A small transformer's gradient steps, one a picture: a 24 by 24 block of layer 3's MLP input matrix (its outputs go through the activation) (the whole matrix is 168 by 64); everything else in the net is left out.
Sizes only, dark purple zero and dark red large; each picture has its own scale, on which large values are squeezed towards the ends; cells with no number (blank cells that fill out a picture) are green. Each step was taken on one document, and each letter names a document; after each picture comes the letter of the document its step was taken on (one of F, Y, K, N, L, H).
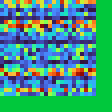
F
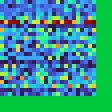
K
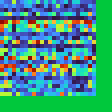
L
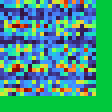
F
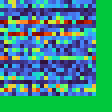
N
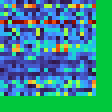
K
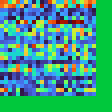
F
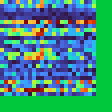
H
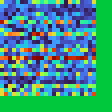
N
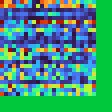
N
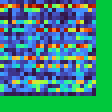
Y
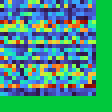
L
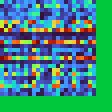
L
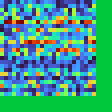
K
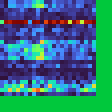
H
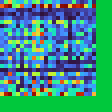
H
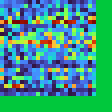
K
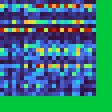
Y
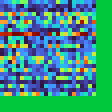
N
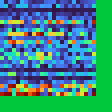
H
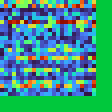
K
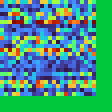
K
